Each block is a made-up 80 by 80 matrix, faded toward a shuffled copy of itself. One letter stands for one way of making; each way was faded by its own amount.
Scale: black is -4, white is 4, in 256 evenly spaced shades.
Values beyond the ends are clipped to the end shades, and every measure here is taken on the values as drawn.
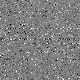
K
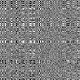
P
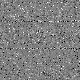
K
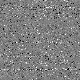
K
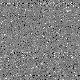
K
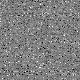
K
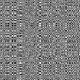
P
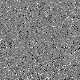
K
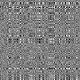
P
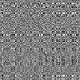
P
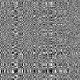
P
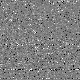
K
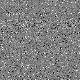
K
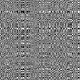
P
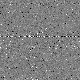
K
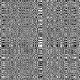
P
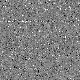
K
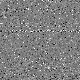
K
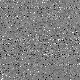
K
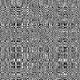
P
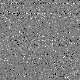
K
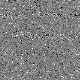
K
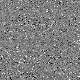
K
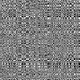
P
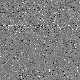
K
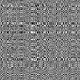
P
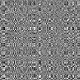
P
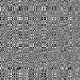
P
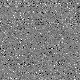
K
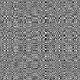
P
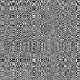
P
